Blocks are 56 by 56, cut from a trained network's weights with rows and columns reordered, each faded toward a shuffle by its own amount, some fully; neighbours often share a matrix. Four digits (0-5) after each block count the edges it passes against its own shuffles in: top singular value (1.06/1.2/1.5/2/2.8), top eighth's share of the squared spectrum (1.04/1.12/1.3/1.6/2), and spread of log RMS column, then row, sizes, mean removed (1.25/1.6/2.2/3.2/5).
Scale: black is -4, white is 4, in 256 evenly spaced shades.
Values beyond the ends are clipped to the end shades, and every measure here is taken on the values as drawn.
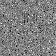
2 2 0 0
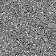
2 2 0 0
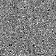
2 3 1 1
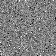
0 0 0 0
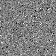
0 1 0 0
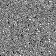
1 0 0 0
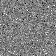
0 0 0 0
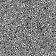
0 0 0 0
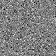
2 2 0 0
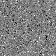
1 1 0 0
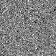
2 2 1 0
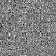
3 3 1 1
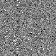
2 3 1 0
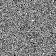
1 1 0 0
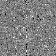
3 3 1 1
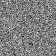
1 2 0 0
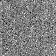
1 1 0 0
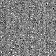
2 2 1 0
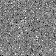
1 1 0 0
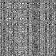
4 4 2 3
